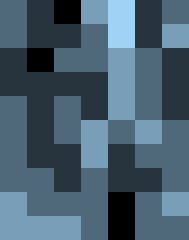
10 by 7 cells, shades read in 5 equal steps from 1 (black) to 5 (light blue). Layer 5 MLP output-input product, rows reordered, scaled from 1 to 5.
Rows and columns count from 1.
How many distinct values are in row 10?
3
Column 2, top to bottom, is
2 2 1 2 2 2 2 3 3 4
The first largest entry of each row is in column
5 5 5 5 5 4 4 1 1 1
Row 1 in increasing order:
1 2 2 3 3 4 5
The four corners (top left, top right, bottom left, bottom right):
3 3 4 3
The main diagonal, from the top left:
3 2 3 2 4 4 3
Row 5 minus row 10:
-1 -2 -1 -1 3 0 -1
